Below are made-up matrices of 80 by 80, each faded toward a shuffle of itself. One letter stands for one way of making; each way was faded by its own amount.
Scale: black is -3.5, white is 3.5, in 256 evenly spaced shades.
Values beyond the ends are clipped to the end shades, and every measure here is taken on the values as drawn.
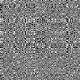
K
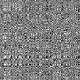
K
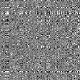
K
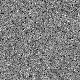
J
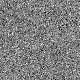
J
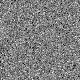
J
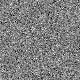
J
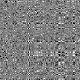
K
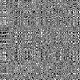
K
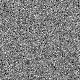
J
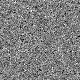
J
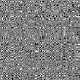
K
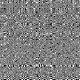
K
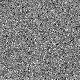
J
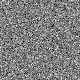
J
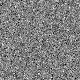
J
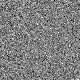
J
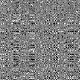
K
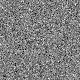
J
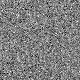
J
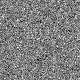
J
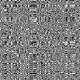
K
